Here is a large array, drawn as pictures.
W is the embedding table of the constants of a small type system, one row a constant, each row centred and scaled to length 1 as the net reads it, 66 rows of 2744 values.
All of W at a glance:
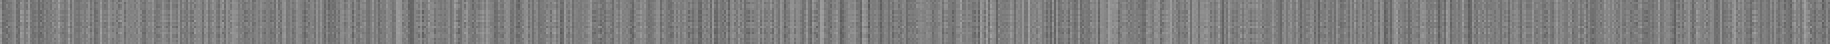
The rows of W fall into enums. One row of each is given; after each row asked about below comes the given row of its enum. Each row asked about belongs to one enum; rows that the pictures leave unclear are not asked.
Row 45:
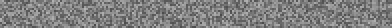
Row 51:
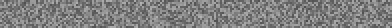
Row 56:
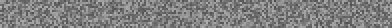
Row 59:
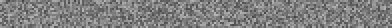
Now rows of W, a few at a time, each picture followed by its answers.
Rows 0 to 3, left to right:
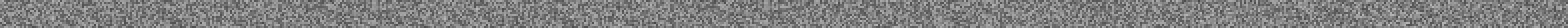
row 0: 45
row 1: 45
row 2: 51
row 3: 59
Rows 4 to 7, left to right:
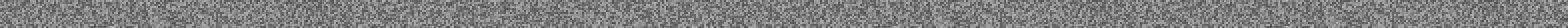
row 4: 51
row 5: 56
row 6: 51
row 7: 51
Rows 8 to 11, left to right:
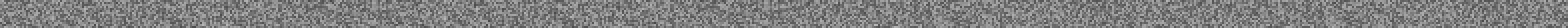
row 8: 45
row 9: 45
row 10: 51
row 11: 51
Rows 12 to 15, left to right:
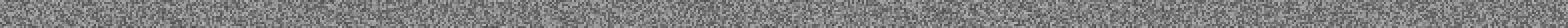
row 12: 45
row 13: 51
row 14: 59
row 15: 56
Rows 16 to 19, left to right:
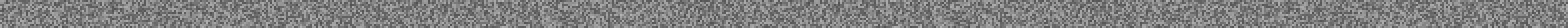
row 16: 56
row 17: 51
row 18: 51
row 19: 56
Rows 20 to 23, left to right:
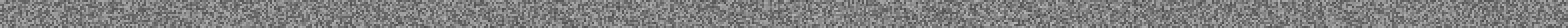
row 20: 56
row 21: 45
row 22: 59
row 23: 51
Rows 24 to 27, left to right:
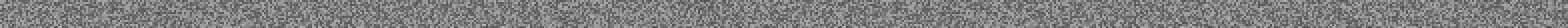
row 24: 56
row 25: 51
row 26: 56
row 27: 45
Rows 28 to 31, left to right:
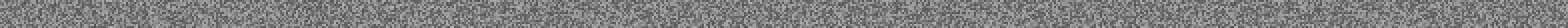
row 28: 51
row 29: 56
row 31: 56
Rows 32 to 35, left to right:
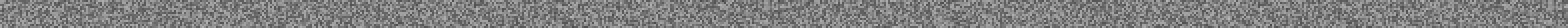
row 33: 45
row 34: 51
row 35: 45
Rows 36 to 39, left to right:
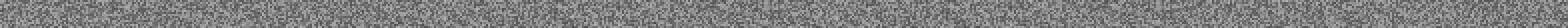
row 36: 56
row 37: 45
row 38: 45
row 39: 51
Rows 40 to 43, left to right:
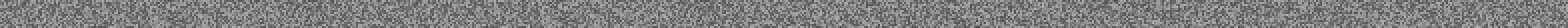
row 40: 51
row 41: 51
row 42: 45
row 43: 56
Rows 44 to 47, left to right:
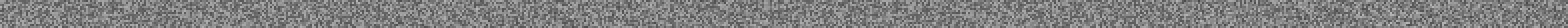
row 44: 56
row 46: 56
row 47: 59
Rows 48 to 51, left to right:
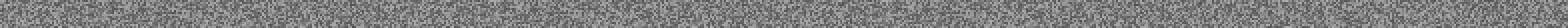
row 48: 56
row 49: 56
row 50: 56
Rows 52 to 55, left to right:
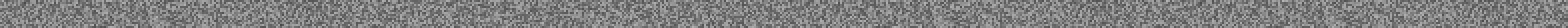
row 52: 51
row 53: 56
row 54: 51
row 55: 51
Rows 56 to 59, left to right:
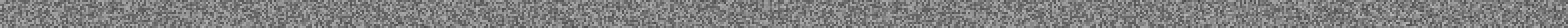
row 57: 45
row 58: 56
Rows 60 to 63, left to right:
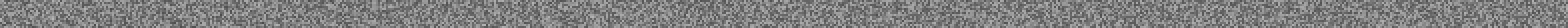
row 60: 45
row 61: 51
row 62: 56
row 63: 56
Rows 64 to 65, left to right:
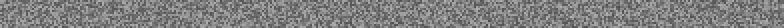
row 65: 45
